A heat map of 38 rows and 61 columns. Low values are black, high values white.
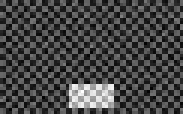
Average level on the scale: 30%. Odd patch: higher, in the bottom middle. Ninth with the highest average: bottom middle.
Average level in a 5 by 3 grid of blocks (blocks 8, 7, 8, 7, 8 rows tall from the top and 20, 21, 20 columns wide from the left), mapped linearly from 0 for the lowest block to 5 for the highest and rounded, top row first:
0 0 0 | 0 0 0 | 0 0 0 | 0 2 0 | 0 5 0
